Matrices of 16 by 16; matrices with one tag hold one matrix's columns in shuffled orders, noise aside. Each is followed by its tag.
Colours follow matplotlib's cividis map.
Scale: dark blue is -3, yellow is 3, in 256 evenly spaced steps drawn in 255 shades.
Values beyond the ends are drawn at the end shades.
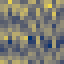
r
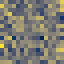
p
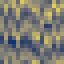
r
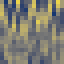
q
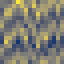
r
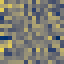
p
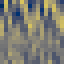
q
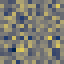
p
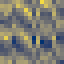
r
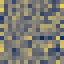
p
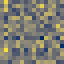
p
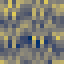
r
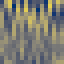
q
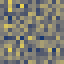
p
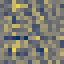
p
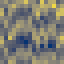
r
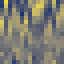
q
